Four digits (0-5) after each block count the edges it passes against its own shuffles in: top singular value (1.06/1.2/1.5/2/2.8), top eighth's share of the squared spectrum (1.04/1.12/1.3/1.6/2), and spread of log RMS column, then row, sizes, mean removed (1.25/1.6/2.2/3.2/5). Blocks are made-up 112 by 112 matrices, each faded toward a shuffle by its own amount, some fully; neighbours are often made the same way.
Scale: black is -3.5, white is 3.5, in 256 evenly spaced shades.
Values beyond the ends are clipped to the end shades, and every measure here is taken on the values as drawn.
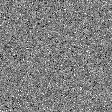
0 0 0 0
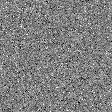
0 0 0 0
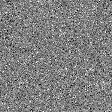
0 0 0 0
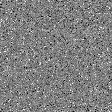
0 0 0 1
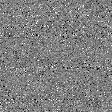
1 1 0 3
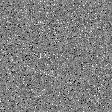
0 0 0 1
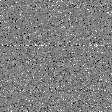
2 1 0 2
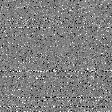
2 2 0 3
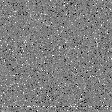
2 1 0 1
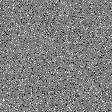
0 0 0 0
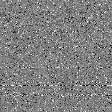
2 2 0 3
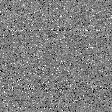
1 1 0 2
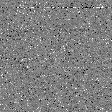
2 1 0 1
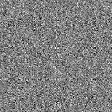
4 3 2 1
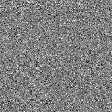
3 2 1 1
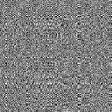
5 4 3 3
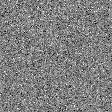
2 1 0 0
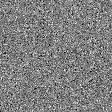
2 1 0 0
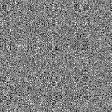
4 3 2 2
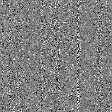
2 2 3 0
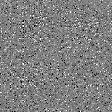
4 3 2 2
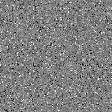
4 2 1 1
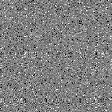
4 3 2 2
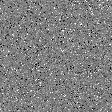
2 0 0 0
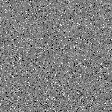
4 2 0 1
